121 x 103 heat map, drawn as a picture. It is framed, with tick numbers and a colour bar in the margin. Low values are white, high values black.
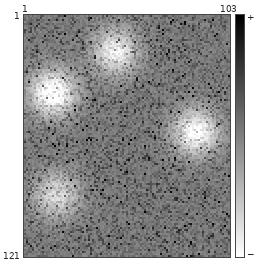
Dips: four. Odd rows or columns: none. Histogram: heavy tails on both sides. Mirror symmetry: none.
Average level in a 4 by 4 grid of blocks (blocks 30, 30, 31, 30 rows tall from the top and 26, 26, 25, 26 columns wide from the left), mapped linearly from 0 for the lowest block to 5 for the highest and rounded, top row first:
4145
0442
3553
3555
